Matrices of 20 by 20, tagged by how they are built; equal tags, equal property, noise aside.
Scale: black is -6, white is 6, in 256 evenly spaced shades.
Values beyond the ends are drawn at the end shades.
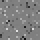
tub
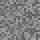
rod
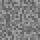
rod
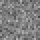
rod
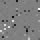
tub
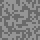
rod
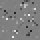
tub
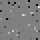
tub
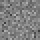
rod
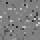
tub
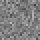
rod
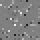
tub
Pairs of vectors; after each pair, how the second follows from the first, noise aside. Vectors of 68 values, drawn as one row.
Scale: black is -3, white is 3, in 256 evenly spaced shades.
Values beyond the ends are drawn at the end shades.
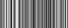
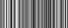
copied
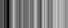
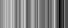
reversed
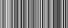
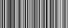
reversed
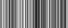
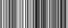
copied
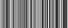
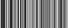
reversed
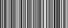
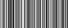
reversed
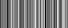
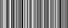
reversed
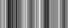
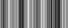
reversed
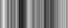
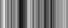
copied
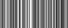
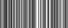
reversed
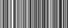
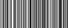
copied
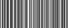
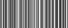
reversed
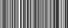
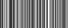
reversed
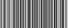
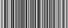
reversed
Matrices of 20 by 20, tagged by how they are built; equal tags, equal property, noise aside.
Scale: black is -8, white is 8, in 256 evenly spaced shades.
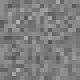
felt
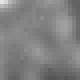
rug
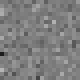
felt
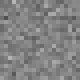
felt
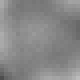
rug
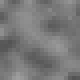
rug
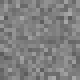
felt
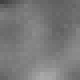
rug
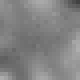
rug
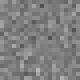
felt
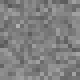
felt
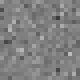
felt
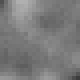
rug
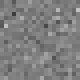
felt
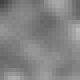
rug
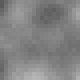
rug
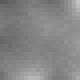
rug
